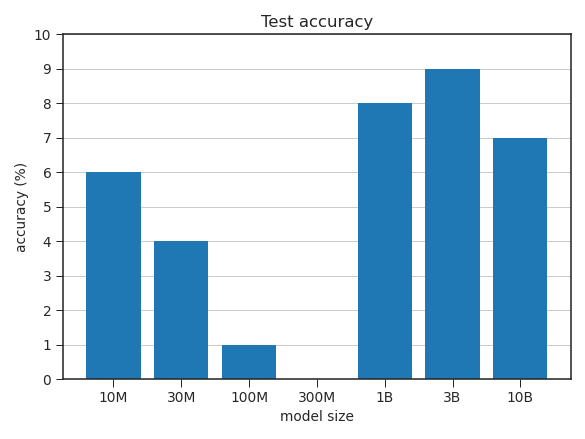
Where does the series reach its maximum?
3B
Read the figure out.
Title: Test accuracy
x-axis: model size, ticks 10M 30M 100M 300M 1B 3B 10B
y-axis: accuracy (%), ticks 0 1 2 3 4 5 6 7 8 9 10
Values:
6 4 1 0 8 9 7
